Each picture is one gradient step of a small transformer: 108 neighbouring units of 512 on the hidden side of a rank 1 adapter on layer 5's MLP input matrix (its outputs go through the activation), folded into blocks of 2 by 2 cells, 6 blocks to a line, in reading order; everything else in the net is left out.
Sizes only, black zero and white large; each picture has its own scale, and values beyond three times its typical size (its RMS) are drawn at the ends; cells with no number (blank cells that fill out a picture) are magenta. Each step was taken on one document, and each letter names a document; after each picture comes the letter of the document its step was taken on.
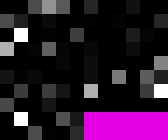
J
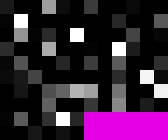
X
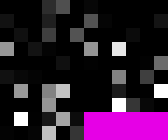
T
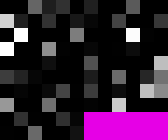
J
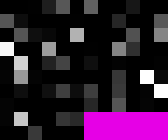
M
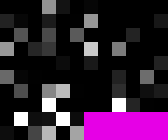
T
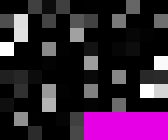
J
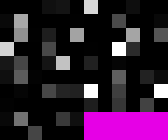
M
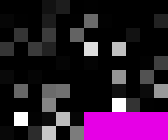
T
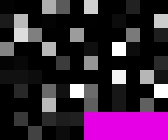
X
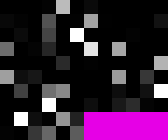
T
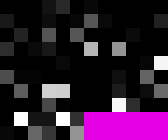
T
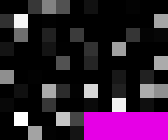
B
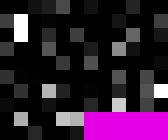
B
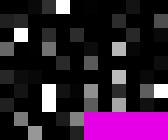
B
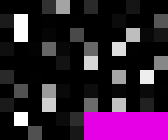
B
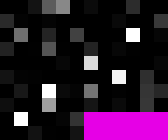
B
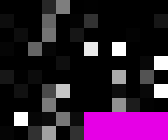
T
